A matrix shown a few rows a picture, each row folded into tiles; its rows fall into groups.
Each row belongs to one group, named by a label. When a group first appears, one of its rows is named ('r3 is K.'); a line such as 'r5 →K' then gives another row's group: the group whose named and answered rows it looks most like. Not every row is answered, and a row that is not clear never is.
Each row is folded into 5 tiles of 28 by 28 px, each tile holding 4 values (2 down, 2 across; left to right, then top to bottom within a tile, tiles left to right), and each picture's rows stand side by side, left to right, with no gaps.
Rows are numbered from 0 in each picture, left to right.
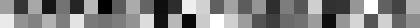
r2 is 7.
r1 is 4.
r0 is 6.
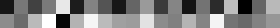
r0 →6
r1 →6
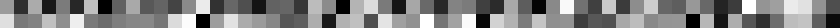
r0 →6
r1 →6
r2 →7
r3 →6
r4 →4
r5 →4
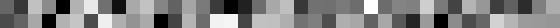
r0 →7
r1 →6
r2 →4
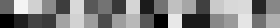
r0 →7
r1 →7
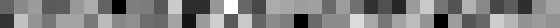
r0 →7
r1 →7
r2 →6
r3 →6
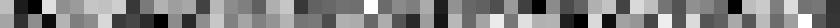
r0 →4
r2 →4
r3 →6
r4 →7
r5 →4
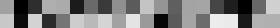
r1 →6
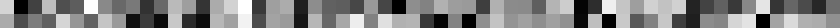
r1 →7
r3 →7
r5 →6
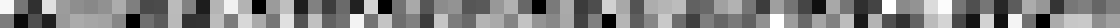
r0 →4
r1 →7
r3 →7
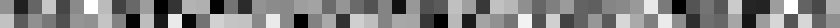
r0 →4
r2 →6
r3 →7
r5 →7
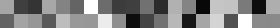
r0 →4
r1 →7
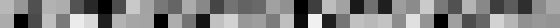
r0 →6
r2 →6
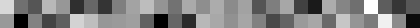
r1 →4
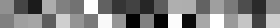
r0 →4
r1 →7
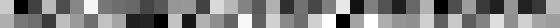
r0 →4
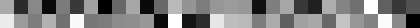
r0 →6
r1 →7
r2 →4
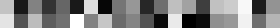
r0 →6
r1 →7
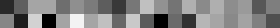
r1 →4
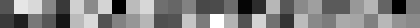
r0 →7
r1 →6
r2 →7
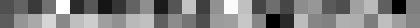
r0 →6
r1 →4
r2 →7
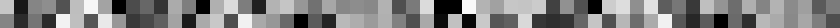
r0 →4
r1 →7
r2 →4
